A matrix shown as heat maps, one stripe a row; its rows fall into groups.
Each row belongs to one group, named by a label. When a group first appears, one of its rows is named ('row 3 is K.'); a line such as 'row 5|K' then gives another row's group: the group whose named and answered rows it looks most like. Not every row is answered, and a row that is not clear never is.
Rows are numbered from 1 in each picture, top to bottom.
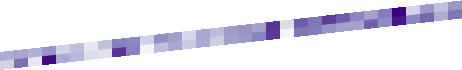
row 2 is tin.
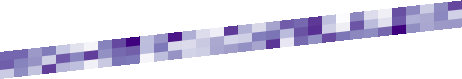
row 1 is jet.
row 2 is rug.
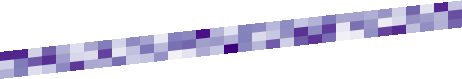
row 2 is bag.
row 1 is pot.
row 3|tin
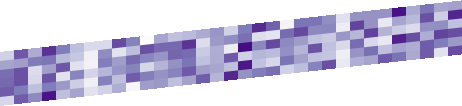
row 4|jet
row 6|tin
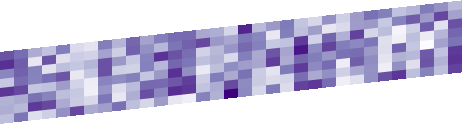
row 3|bag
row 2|pot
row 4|bag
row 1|pot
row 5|jet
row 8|tin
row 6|bag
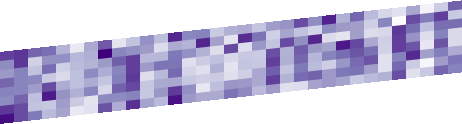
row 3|jet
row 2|pot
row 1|bag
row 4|rug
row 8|jet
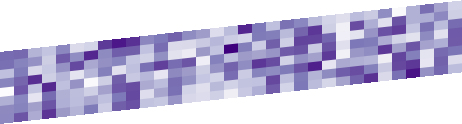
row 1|pot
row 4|bag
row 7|rug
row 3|tin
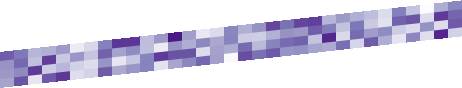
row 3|bag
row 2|jet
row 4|pot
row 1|jet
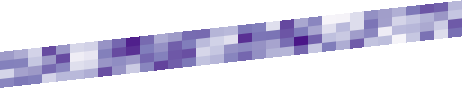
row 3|bag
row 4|bag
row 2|pot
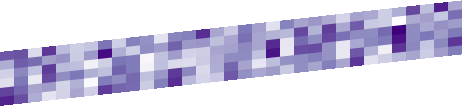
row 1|pot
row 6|jet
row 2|bag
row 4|tin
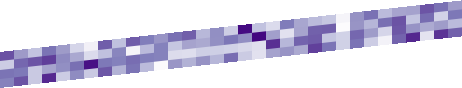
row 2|tin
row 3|rug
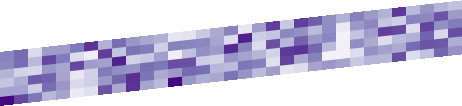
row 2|pot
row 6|jet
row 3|tin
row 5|pot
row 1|rug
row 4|bag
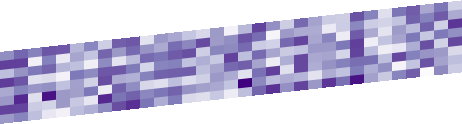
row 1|rug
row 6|rug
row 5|bag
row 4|jet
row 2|pot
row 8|rug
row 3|bag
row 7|pot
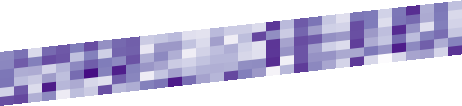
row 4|rug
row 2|rug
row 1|rug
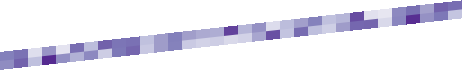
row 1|jet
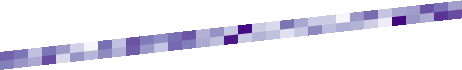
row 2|jet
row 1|pot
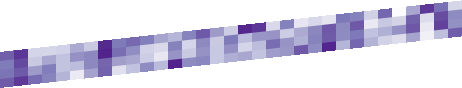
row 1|pot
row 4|bag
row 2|jet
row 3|jet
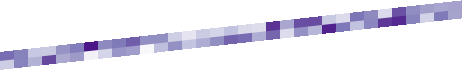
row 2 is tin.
